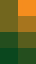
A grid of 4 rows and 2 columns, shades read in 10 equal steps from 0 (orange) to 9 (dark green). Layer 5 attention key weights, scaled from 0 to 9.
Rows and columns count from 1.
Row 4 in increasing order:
8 9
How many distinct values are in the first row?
2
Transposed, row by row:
5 5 8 9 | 0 3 6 8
